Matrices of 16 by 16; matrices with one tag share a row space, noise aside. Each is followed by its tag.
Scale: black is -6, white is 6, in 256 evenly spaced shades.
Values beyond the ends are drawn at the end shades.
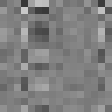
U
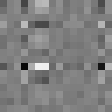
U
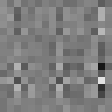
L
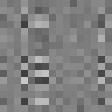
U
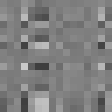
U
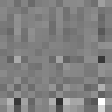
L
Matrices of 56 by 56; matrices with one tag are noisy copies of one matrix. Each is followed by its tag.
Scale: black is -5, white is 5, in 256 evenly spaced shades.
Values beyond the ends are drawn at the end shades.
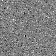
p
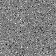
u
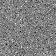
u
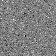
p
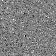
p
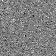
p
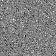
p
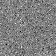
u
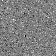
p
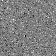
p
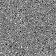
u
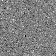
p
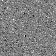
p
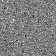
p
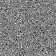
u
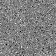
u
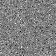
u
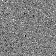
p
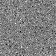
u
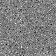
u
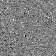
p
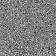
u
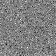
u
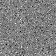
u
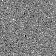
p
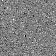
p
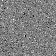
p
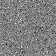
u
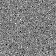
u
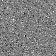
p
